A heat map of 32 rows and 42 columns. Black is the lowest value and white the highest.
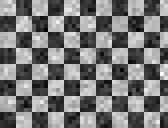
Histogram: two levels. Average level on the scale: 50%. Grain: checkered. Slope: none.
